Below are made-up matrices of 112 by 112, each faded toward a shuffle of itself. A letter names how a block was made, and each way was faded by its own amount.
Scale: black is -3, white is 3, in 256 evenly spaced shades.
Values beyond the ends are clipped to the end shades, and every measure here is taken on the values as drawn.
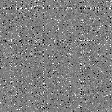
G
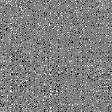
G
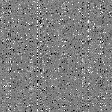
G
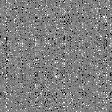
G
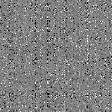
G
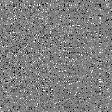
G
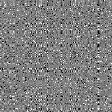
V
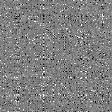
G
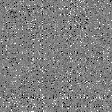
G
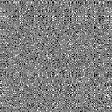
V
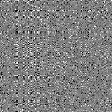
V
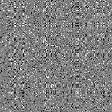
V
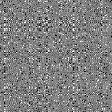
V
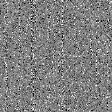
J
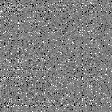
G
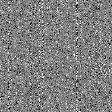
J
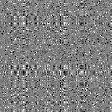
V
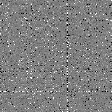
G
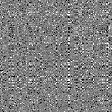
V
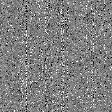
J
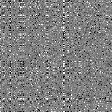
V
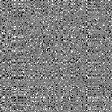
V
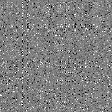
G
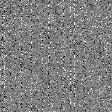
J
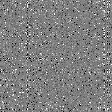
G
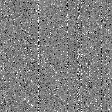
J
